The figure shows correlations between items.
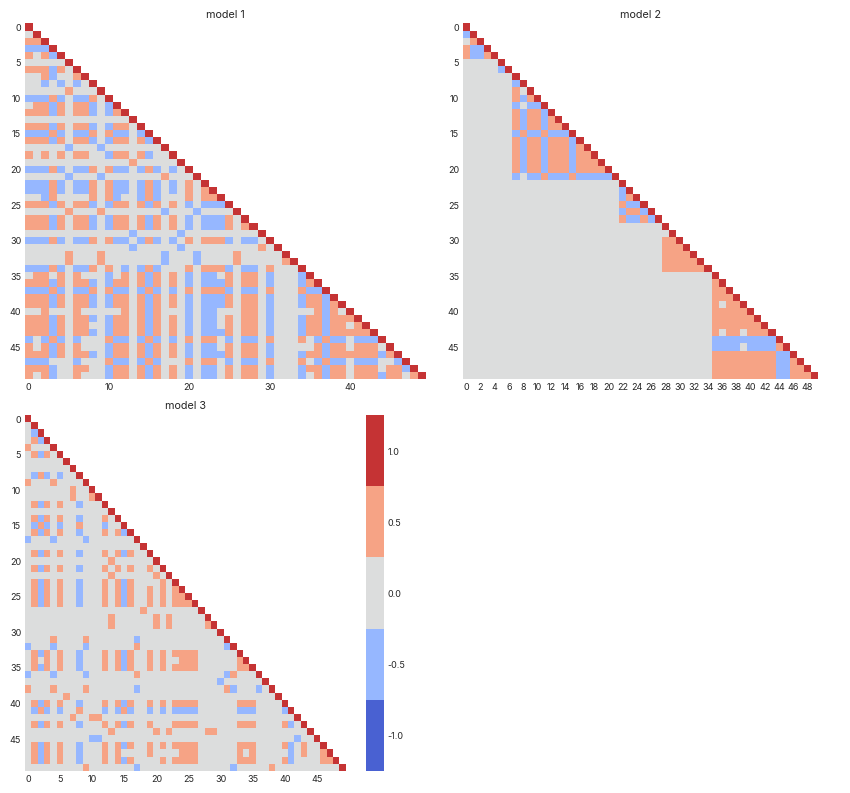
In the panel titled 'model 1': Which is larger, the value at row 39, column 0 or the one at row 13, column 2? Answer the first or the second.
the first
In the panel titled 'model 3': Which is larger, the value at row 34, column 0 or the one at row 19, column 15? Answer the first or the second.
the first
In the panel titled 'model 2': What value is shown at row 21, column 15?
0.5
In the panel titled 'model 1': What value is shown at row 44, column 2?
-0.5
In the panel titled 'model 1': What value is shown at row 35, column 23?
-0.5
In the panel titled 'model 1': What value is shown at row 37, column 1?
-0.5
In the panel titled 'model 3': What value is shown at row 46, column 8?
-0.5
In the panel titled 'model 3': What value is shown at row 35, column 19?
0.5
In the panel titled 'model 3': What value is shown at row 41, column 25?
-0.5
